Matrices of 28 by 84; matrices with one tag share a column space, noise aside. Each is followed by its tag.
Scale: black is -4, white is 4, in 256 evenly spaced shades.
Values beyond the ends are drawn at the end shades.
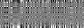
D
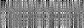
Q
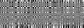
D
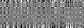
D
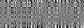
D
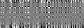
D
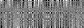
Q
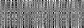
Q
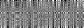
Q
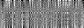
Q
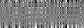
D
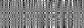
Q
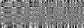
D
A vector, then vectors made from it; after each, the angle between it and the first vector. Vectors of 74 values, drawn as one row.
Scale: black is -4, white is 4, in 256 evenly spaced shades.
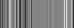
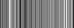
nearly parallel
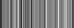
partly aligned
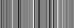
orthogonal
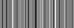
orthogonal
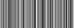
partly opposed
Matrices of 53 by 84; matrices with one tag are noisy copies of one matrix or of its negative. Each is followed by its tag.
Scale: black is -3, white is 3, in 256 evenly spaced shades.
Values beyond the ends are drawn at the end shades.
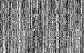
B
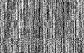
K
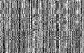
B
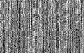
B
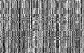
B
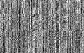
B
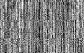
K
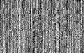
B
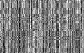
B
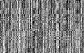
B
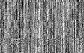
K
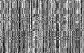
B
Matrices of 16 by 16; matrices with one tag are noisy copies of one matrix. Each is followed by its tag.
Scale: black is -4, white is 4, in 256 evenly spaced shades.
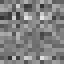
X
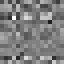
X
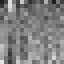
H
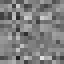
X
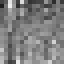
H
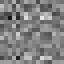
X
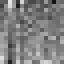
H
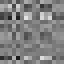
X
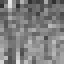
H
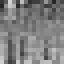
H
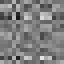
X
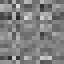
X
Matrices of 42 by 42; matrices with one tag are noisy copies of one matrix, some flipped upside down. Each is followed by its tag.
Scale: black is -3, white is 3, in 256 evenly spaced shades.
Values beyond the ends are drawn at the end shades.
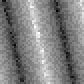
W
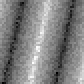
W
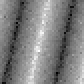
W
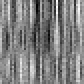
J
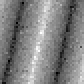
W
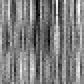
J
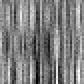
J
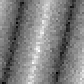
W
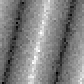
W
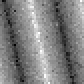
W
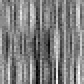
J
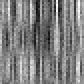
J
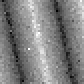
W
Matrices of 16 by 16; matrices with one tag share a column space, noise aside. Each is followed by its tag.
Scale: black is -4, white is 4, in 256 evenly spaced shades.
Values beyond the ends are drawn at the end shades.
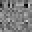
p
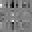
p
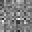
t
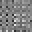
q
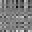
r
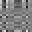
r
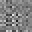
q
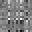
t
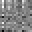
r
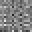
q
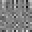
r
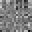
r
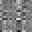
t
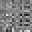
q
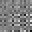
q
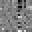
r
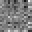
r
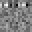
p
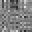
r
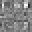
p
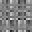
t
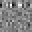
p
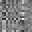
t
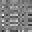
q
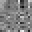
r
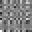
t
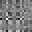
t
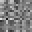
t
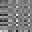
q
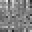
r
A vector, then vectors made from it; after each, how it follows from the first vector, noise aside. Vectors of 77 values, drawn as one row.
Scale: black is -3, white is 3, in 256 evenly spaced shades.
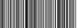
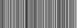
shrunk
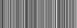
shrunk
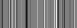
partly zeroed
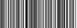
copied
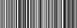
wrapped around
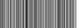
shrunk
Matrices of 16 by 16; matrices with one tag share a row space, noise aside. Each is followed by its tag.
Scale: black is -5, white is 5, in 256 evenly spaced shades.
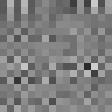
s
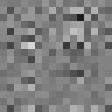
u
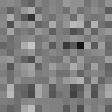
u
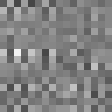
s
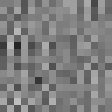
s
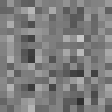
u
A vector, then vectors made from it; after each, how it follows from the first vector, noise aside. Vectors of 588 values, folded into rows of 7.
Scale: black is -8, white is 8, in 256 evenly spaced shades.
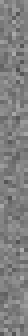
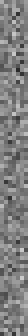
scaled up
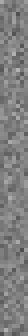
sign-scrambled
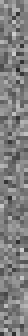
scaled up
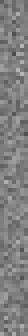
negated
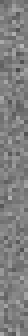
sign-scrambled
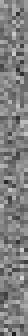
scaled up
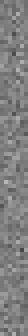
negated
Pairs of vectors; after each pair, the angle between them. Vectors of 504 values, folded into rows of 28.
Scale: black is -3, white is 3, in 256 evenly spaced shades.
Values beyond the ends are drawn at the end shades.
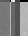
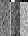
nearly parallel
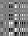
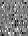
partly aligned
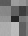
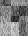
nearly parallel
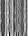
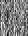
partly opposed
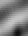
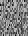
orthogonal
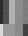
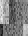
nearly opposite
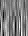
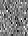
orthogonal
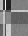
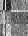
nearly parallel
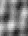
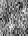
partly aligned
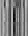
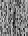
partly aligned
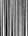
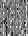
partly aligned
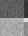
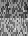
partly aligned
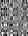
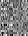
nearly opposite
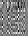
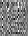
nearly opposite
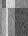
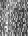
partly aligned
